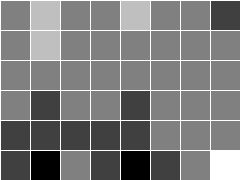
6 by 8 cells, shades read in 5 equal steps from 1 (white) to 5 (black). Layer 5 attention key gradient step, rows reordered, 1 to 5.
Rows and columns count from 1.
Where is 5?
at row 6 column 2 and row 6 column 5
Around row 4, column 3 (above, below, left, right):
3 4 4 3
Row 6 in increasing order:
1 3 3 4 4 4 5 5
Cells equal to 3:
31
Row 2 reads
3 2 3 3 3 3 3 3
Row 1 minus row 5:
-1 -2 -1 -1 -2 0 0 1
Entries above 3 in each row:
1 0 0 2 5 5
